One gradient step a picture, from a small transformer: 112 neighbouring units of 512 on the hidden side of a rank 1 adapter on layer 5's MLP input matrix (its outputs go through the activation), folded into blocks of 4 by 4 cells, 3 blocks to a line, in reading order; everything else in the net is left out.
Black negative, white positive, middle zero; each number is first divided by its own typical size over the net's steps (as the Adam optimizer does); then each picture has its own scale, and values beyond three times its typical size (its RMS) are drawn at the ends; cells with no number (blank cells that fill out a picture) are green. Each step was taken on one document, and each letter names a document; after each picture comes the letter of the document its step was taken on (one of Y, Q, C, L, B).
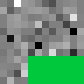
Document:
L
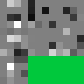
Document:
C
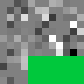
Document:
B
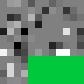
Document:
C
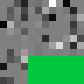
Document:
B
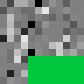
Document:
L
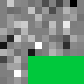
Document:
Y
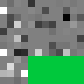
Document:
C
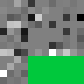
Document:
C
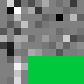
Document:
Y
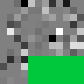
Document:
B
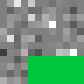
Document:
L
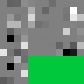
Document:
L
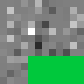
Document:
L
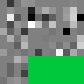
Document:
L
